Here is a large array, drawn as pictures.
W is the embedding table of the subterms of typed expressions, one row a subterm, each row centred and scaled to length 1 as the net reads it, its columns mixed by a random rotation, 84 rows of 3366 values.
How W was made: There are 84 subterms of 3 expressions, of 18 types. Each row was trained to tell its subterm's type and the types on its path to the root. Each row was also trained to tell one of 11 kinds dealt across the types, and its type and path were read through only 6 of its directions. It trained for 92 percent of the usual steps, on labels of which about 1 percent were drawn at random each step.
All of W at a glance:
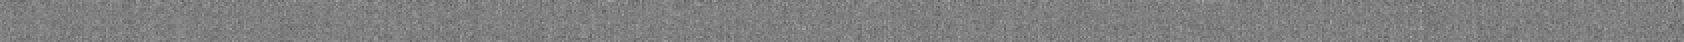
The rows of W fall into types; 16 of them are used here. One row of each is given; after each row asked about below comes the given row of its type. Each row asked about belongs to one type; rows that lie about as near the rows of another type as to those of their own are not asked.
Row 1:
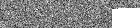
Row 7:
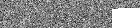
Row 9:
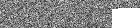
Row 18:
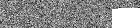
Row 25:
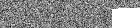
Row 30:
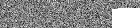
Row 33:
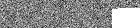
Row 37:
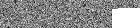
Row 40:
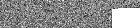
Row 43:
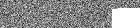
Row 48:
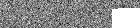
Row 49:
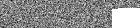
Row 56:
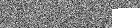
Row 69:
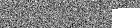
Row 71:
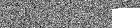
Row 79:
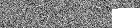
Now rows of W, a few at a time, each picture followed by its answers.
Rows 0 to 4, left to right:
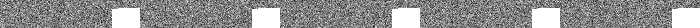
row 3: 43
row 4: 30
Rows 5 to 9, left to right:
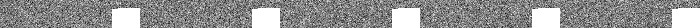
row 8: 1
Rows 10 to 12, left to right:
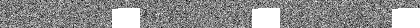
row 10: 18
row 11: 33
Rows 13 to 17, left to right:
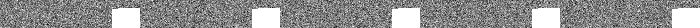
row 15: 48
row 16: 33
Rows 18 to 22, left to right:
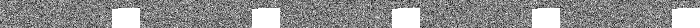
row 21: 79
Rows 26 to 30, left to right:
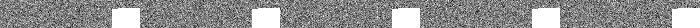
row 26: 7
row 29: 37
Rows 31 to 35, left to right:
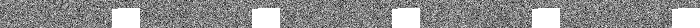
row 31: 7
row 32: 30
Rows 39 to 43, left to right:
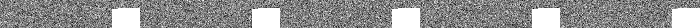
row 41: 48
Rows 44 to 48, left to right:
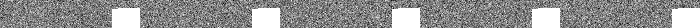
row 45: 37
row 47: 43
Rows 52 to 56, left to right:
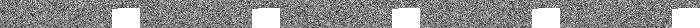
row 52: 48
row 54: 7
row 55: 48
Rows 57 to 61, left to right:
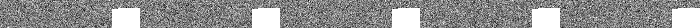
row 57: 56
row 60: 7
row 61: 49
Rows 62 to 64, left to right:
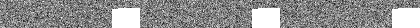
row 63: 30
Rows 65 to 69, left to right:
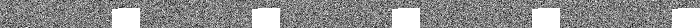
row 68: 40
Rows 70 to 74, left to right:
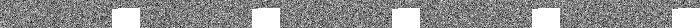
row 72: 40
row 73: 1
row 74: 40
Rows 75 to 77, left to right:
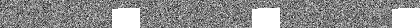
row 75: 40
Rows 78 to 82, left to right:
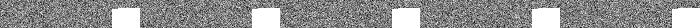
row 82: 30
